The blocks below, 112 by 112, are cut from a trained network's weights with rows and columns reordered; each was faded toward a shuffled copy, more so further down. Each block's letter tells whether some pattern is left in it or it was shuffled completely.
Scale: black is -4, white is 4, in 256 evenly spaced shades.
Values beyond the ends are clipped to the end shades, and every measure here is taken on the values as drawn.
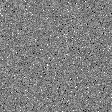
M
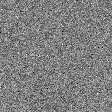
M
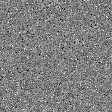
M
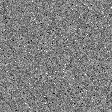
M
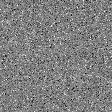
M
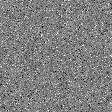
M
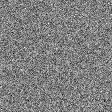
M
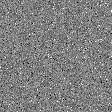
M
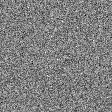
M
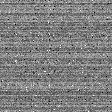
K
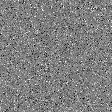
M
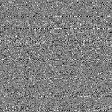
K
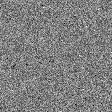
M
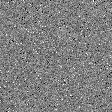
M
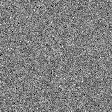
M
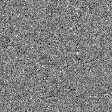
K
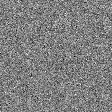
M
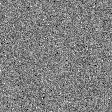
M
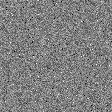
M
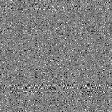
K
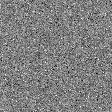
M
